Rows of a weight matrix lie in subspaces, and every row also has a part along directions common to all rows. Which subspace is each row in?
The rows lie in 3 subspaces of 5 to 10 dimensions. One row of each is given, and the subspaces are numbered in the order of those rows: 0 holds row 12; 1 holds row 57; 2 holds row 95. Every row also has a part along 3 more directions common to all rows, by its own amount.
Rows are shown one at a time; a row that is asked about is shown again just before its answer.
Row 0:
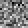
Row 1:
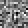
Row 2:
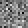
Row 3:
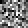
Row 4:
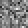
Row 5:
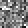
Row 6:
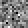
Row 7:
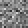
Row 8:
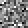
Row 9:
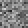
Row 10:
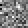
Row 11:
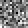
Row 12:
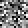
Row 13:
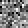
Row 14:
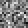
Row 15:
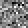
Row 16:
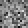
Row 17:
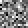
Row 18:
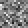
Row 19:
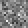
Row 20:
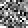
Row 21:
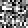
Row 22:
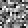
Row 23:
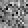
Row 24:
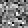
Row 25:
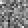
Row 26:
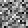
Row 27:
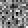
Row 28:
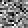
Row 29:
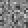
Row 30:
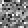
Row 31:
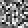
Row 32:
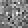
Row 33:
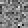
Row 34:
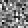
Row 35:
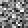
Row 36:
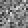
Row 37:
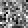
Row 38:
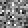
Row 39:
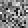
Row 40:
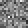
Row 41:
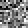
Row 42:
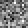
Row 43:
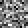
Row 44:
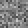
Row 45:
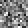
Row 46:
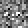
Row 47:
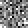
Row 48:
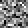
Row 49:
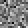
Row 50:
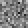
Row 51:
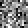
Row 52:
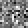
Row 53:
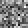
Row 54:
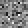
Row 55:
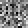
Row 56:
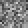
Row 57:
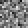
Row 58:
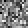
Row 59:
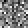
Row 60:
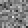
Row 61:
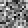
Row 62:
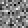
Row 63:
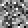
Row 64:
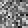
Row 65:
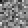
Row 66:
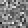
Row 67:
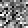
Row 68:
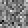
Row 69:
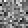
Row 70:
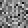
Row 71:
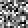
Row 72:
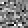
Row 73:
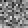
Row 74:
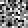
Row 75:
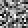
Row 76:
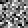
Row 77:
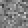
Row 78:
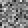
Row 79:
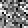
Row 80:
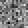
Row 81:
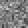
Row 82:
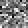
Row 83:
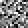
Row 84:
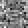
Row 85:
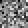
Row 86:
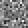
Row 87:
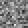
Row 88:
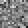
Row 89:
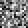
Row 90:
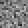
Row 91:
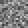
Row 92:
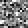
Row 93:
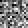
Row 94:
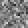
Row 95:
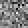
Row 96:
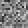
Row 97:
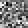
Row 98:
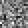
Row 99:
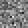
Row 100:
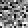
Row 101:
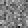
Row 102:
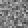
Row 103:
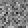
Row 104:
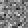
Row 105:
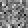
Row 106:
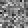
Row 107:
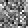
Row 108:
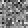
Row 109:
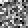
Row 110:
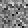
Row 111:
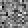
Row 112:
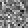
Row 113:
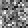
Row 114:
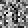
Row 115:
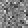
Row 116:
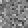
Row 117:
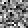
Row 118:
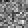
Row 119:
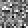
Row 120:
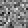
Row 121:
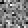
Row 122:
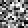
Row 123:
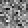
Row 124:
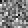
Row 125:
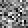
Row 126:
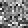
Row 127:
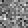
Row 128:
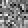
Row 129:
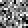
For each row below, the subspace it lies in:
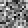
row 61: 0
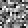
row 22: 1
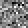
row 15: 2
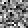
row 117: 1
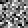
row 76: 1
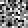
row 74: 0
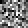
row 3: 0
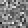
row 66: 1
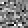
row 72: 1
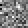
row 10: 1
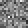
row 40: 2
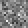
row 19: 0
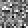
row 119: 1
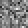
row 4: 1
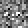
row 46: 0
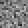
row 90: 1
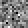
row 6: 2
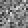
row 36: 1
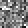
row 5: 1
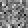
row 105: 0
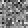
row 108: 0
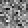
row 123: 0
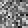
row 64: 2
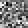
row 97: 2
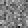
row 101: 0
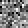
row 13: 2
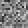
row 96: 0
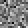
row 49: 1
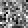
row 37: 0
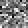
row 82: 0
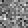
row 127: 0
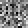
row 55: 1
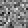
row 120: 1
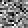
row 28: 1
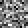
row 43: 2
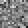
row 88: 1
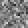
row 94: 2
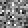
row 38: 1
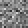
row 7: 0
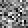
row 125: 0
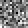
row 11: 2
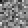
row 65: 0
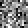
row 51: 0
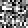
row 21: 1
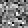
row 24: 2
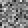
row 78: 0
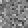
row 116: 2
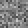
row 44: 1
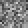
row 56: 0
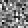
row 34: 0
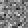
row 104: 0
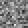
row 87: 1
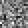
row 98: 0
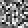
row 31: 0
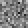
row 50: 0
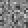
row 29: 1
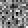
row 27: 1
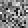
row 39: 2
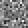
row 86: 2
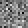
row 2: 2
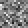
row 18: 0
